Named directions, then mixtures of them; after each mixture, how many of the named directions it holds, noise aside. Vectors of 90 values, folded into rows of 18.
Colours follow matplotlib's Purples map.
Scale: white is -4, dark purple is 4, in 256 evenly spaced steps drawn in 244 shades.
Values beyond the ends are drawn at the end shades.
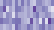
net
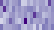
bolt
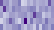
one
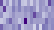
one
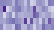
two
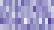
two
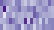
two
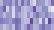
one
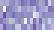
two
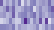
two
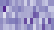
two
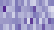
two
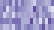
one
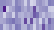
two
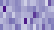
two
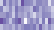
two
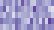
one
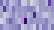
one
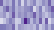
two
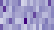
one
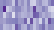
two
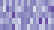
one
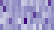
one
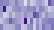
two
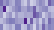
two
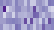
two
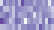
two
